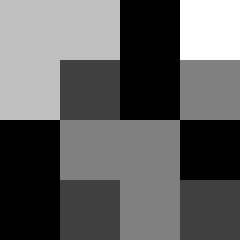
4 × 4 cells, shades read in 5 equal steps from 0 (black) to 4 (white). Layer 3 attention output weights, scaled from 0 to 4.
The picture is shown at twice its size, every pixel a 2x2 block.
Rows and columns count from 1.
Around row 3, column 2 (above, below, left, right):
1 1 0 2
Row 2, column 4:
2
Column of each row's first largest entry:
4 1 2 3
